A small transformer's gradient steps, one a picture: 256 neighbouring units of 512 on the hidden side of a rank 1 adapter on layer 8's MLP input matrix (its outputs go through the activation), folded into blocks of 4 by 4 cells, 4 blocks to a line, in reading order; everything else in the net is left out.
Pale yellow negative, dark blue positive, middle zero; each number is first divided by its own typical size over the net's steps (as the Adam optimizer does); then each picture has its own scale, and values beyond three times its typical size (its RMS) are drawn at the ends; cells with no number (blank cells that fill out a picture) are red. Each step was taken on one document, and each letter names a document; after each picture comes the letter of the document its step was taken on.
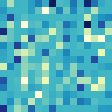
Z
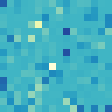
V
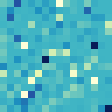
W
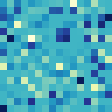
Z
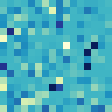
W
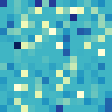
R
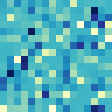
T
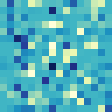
R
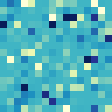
T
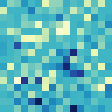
V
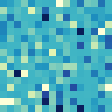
T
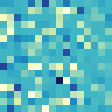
R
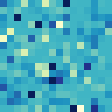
V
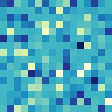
R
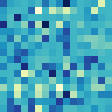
R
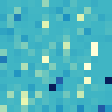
W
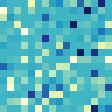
T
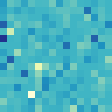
V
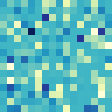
T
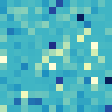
W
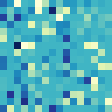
R
